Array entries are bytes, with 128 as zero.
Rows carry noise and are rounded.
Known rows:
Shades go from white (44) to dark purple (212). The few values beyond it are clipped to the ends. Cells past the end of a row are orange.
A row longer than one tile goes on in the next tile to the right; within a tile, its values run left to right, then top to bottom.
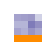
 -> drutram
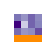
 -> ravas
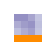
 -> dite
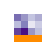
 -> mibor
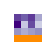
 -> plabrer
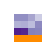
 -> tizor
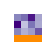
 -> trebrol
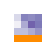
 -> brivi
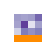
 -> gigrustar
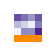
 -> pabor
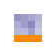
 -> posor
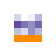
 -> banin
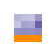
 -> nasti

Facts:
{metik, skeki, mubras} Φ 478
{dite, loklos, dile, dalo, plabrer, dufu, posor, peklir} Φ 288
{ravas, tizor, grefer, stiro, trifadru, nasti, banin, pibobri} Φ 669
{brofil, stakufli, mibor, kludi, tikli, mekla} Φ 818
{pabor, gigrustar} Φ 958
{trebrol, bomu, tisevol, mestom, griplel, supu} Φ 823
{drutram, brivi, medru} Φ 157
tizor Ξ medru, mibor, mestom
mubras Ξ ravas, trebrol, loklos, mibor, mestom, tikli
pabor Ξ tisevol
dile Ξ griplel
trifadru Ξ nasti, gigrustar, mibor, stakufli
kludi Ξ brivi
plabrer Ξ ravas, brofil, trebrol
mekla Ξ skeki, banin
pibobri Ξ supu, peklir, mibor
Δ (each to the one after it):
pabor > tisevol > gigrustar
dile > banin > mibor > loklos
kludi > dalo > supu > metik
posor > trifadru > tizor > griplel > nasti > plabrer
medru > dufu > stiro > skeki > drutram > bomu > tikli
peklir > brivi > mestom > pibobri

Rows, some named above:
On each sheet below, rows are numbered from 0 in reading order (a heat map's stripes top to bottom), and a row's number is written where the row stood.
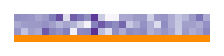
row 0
metik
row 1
mestom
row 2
pabor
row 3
banin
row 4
medru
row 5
peklir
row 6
bomu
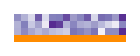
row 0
stakufli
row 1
dile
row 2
mestom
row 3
pabor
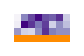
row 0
griplel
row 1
mubras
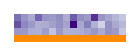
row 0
tikli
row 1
metik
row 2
brofil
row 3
peklir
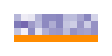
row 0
skeki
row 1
loklos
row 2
supu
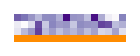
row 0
tisevol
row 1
kludi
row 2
kludi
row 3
mekla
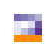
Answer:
tisevol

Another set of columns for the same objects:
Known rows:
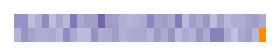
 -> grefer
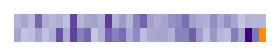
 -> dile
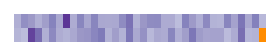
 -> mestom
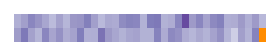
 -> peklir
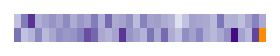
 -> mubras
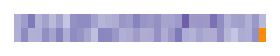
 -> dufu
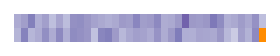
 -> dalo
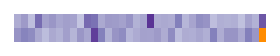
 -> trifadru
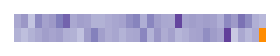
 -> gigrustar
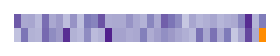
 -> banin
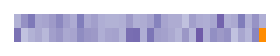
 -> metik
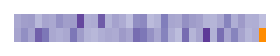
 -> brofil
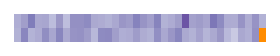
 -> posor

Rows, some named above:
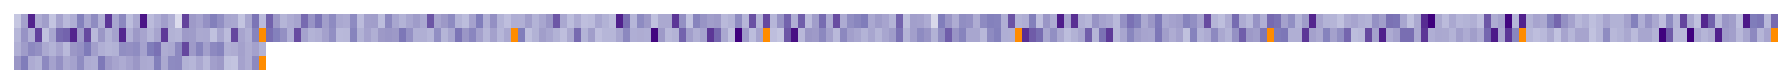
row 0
plabrer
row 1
stakufli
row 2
kludi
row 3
trebrol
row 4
mibor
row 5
mekla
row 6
brivi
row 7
peklir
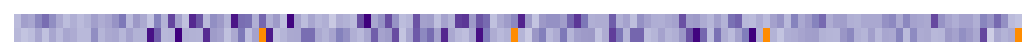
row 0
brivi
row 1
pabor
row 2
griplel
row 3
gigrustar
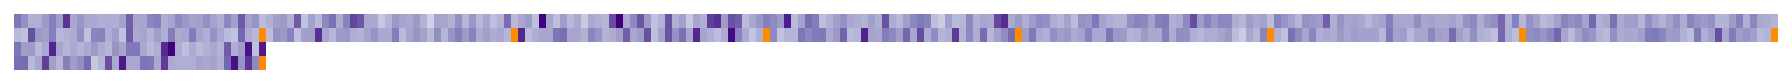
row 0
supu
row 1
ravas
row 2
pabor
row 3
skeki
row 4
peklir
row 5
bomu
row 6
tikli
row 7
mekla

